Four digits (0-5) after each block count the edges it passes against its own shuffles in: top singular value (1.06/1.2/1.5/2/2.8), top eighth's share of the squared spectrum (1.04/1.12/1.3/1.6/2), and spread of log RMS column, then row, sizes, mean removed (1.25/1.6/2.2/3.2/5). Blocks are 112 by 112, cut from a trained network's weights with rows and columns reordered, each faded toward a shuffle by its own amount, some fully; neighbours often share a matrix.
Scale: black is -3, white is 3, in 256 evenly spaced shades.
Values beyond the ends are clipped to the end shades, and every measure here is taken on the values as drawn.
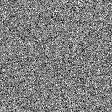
1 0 0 0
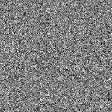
3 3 2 2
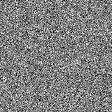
2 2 1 1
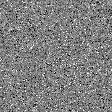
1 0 0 0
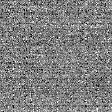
3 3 3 1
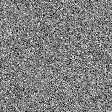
0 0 0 0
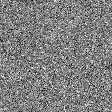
1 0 0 0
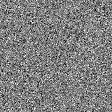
0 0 0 0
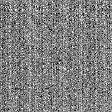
4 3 1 3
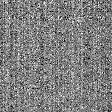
3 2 0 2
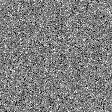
0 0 0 0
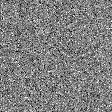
0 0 0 0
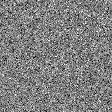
1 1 0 0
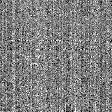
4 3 1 3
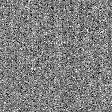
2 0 0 0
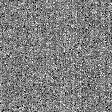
2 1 0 0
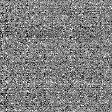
3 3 3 1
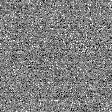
2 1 1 0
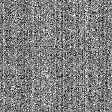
3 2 0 2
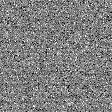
1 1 1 0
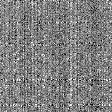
4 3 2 3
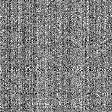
4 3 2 3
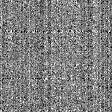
4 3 1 3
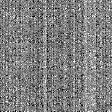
4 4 2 3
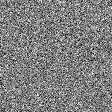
1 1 0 0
